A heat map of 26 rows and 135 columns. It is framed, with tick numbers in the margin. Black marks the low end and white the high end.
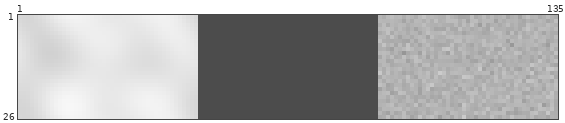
It is made of 1 by 3 panels. Panel 1,1: very high, smooth, faint in contrast. Panel 1,2: low, flat. Panel 1,3: high, fine-grained, faint in contrast.
